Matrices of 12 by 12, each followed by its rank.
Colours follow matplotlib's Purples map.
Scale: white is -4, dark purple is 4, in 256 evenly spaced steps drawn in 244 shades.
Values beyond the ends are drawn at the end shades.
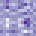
two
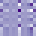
one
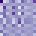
two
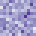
full rank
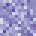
full rank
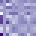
two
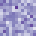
full rank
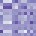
two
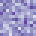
full rank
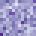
full rank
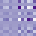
one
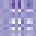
one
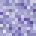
full rank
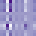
one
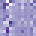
two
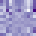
two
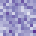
full rank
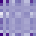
one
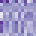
two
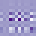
one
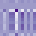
one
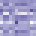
two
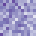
full rank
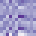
two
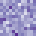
full rank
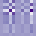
one
